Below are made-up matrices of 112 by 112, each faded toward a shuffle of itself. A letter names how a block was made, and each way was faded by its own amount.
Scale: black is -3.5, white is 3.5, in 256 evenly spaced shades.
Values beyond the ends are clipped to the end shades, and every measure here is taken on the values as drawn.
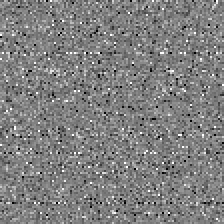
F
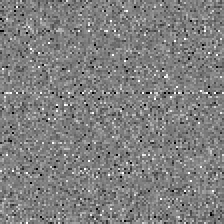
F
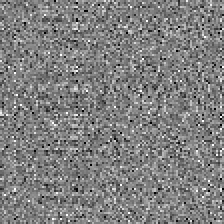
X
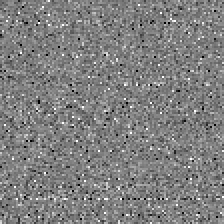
F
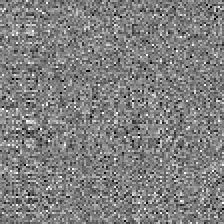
X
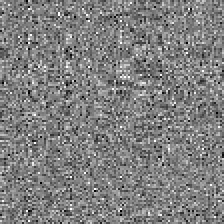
X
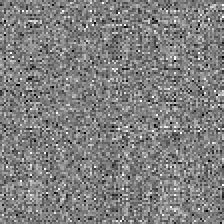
X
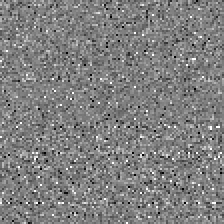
F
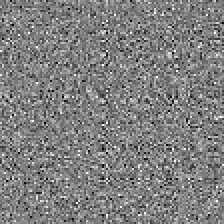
X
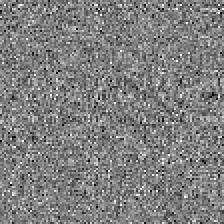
X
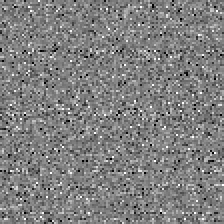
F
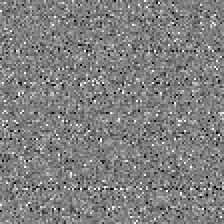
F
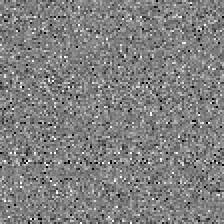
F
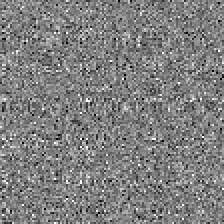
X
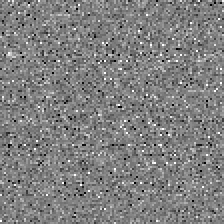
F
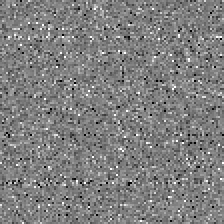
F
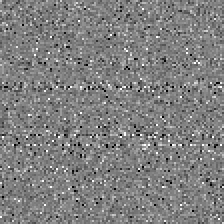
F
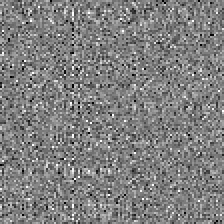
X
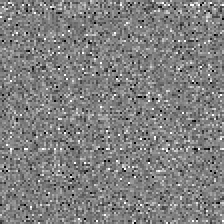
F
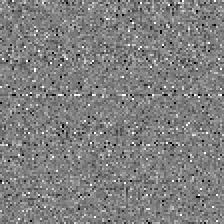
F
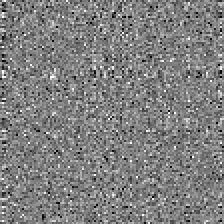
X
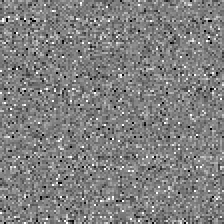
F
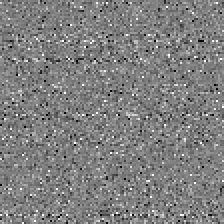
F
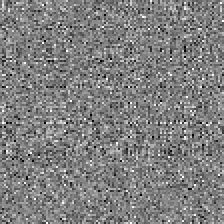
X
